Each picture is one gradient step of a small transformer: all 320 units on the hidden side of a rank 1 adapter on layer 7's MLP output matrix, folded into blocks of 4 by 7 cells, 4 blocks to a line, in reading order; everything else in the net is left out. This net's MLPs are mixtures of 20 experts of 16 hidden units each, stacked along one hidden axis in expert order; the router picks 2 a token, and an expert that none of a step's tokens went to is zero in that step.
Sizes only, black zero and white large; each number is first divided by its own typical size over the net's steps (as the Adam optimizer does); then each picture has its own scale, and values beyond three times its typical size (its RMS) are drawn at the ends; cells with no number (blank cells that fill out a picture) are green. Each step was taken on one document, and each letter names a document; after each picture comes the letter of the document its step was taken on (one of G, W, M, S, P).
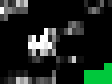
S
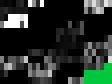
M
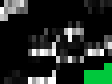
S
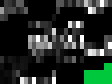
S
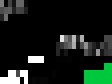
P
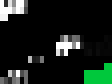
P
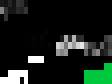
P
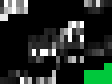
S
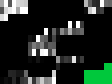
S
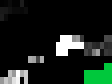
P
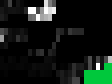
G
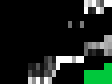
M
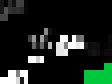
P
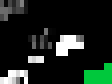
P
